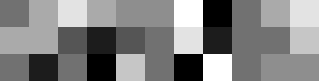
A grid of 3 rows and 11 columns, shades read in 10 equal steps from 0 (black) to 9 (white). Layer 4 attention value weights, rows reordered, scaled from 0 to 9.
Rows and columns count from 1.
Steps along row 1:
up up down down same up down up up up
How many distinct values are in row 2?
6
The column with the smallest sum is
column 4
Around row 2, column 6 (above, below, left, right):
5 4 3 8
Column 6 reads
5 4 4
